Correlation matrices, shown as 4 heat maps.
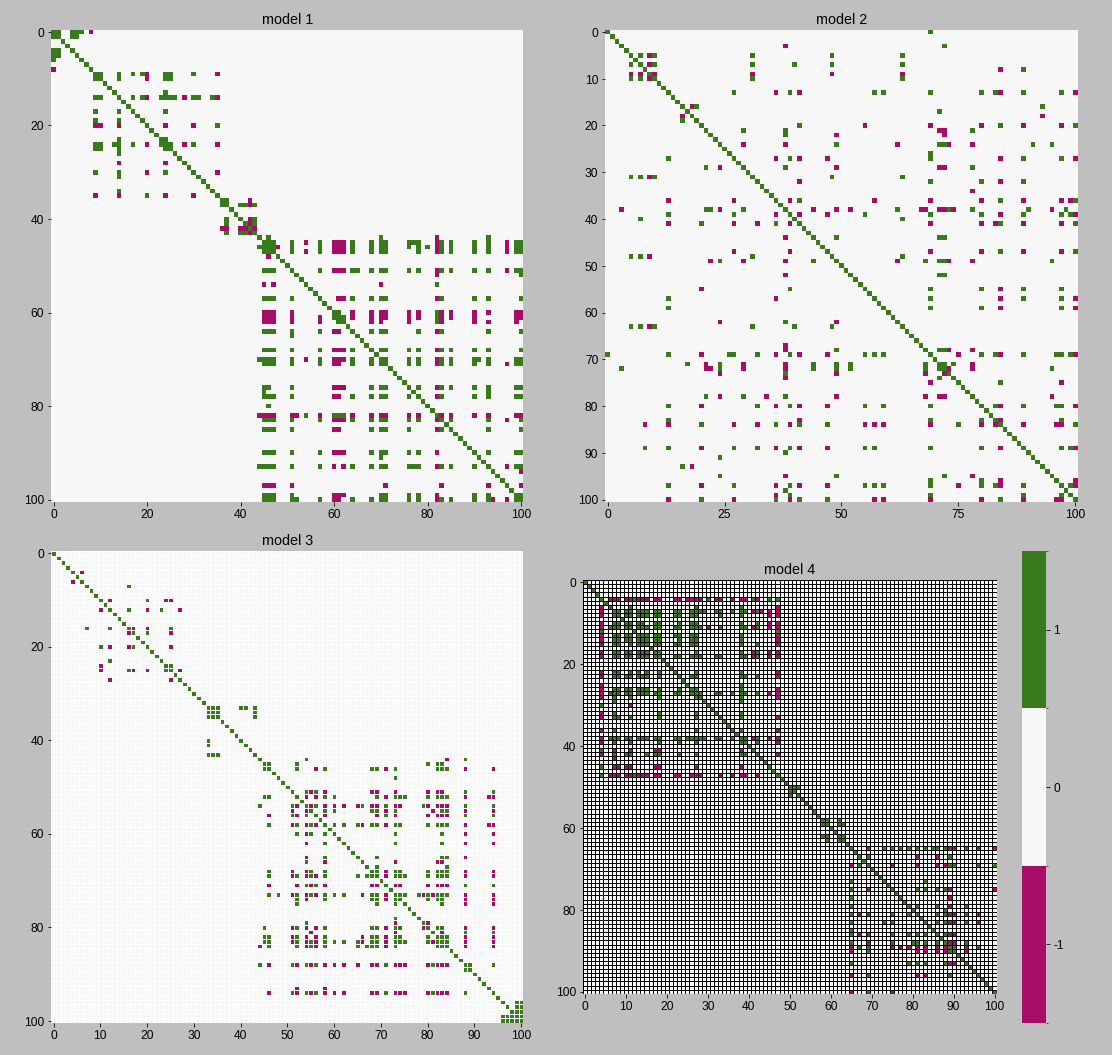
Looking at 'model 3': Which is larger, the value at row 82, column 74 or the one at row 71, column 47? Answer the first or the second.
the first
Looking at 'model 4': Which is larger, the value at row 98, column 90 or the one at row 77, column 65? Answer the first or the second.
the second
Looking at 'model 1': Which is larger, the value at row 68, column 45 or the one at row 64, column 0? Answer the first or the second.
the first
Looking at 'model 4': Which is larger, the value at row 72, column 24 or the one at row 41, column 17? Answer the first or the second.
the first
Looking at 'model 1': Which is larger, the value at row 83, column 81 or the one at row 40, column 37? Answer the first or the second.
the second
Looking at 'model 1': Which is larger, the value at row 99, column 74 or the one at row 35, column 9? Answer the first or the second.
the first
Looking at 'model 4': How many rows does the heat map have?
101
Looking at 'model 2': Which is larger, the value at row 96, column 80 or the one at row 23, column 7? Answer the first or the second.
the first
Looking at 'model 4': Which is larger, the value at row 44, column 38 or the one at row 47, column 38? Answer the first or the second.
the first
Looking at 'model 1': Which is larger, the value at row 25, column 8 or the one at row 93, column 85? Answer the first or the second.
the second
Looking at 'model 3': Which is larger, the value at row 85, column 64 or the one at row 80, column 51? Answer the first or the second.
the first
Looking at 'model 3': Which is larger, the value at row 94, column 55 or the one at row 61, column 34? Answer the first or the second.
the second
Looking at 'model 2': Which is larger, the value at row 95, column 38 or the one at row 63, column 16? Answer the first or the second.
the second
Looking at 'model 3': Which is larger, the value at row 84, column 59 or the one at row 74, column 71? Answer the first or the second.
the first
